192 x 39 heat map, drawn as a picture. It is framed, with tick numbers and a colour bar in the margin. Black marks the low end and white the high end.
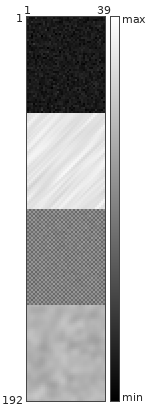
The table splits into 4 rows of 1 panel. Panel 1,1: very low, fine-grained, faint in contrast. Panel 2,1: very high, slanting up to the right, faint in contrast. Panel 3,1: middling, checkered. Panel 4,1: high, blotchy, faint in contrast.
